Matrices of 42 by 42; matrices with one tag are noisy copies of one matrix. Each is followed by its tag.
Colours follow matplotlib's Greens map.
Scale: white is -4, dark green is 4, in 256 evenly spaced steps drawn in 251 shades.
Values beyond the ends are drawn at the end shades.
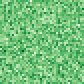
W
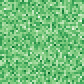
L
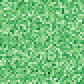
L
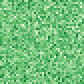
L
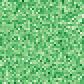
L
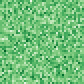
W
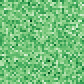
L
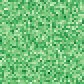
L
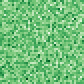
L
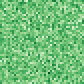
L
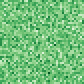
L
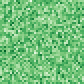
W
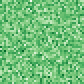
W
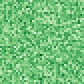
W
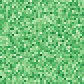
W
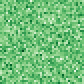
W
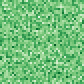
L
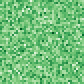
W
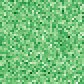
L
